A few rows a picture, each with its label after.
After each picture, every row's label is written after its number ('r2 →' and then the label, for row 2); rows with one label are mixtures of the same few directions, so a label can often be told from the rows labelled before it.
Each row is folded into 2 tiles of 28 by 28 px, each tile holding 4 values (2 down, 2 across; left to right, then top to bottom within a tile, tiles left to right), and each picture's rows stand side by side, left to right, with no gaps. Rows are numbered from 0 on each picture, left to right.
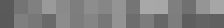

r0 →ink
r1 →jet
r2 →jet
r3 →jet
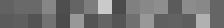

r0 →jet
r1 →ink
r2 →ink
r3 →ink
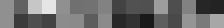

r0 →jet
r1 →ink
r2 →jet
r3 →jet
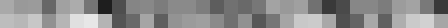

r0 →jet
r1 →jet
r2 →ink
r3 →jet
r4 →ink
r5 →jet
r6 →ink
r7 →jet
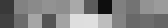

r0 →ink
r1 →jet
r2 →jet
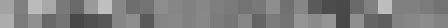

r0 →jet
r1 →jet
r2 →ink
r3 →jet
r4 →ink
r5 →jet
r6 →ink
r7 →jet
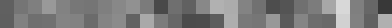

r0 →ink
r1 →ink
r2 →ink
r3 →jet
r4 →ink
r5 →ink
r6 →ink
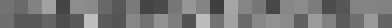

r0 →jet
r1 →ink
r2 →jet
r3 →ink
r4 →ink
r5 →ink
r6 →ink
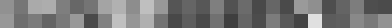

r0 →jet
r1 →ink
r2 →jet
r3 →jet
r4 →jet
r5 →ink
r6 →jet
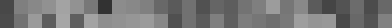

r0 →ink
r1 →ink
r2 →jet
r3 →jet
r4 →ink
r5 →jet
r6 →jet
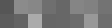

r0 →ink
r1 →ink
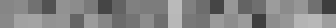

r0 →jet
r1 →ink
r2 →ink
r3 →ink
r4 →ink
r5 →jet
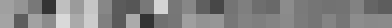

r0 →ink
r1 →jet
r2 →ink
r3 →jet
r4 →jet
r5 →ink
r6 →jet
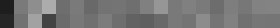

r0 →ink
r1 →jet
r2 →jet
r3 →ink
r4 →jet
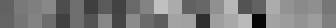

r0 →ink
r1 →jet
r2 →ink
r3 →ink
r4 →ink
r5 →jet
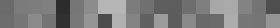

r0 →ink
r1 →ink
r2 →ink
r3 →ink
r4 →ink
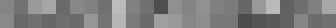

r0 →jet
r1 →ink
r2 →ink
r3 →jet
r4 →jet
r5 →ink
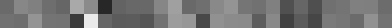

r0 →ink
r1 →ink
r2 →jet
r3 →ink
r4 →ink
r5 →jet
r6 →ink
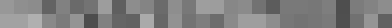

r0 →jet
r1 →ink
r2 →ink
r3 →jet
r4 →jet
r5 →jet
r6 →ink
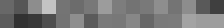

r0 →jet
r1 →ink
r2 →ink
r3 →jet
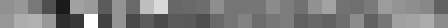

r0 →jet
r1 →ink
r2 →jet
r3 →jet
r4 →ink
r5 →jet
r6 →ink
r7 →jet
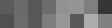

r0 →jet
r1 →ink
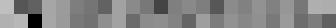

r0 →ink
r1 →ink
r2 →ink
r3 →ink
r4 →jet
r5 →jet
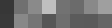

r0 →ink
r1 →jet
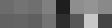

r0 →jet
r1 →ink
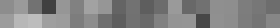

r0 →jet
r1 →jet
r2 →jet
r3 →ink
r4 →ink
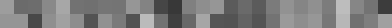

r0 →ink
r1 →ink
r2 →ink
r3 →ink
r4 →jet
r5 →jet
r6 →ink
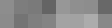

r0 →ink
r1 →jet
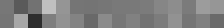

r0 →ink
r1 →ink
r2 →ink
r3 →jet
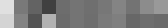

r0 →ink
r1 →jet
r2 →jet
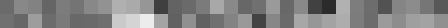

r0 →ink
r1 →jet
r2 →jet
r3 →ink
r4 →ink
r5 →jet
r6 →ink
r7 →jet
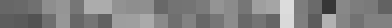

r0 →jet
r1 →jet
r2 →jet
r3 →ink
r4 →jet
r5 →ink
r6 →ink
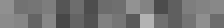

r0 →ink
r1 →jet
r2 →ink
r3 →ink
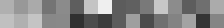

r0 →jet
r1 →jet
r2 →ink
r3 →ink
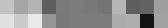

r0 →jet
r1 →jet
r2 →ink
